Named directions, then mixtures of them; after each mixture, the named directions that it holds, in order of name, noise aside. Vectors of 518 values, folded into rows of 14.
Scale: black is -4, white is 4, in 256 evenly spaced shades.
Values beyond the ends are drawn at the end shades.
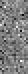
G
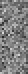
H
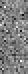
G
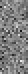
G, H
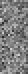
H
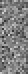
H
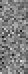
G, H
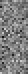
G, H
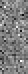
G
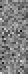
G, H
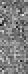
G, H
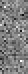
G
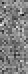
G, H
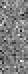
G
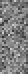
H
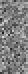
H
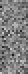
G, H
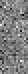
G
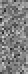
H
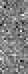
G
